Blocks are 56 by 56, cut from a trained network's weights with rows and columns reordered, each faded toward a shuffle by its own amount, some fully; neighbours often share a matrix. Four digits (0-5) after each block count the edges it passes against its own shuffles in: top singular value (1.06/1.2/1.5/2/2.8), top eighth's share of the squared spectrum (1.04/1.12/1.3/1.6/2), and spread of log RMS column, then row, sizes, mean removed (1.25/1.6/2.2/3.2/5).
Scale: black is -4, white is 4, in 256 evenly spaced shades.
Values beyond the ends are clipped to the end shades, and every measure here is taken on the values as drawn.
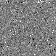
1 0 0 0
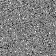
0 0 0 0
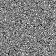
0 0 0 0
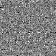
2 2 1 1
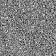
2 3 1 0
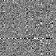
3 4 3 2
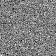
0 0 0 0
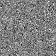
0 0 0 0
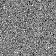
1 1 0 0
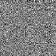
3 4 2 2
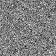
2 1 0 0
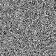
2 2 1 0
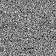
2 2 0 1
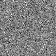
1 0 0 0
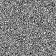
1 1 0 0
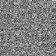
2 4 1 2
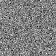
2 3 0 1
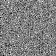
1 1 0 0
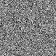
1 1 0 0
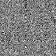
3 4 2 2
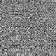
3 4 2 2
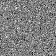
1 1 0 0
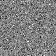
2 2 0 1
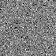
2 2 0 1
